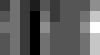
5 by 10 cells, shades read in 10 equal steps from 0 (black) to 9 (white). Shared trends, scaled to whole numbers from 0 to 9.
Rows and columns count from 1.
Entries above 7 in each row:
0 0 1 0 0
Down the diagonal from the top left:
2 4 2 0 4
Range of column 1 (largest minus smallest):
2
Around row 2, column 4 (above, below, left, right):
1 0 2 4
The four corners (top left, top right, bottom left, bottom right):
2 5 3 7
